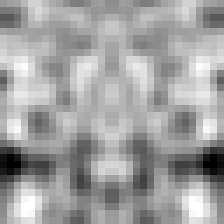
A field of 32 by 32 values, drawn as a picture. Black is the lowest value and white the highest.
Lone odd cells: none. Mirror symmetry: left to right. Grain: blotchy.
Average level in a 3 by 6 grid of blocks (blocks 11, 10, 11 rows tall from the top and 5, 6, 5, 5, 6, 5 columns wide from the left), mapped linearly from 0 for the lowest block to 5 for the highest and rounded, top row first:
4 3 4 4 3 4
5 3 4 4 3 5
0 1 0 0 1 0
